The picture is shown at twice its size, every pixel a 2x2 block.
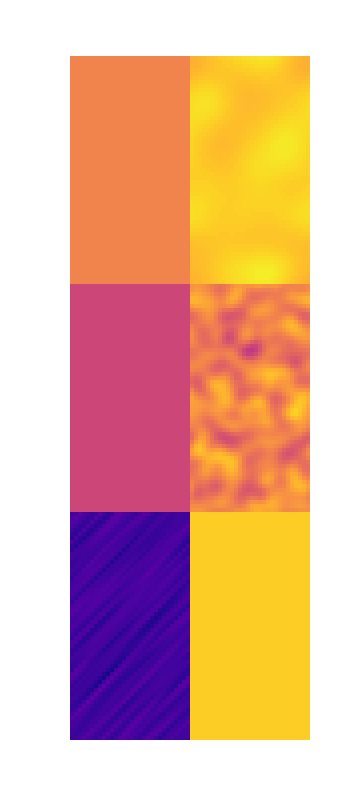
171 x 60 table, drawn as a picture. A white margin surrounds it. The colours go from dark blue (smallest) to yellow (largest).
It is made of 3 by 2 panels. Panel 1,1: high, flat. Panel 1,2: very high, smooth, faint in contrast. Panel 2,1: middling, flat. Panel 2,2: high, blotchy. Panel 3,1: very low, slanting up to the right, faint in contrast. Panel 3,2: very high, flat.
